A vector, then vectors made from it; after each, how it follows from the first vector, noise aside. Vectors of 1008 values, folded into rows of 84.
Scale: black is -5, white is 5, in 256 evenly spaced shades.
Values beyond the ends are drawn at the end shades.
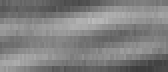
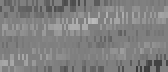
partly zeroed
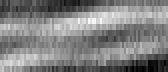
scaled up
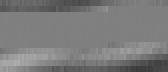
partly zeroed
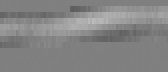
partly zeroed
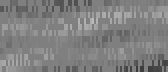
partly zeroed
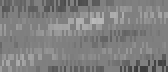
partly zeroed
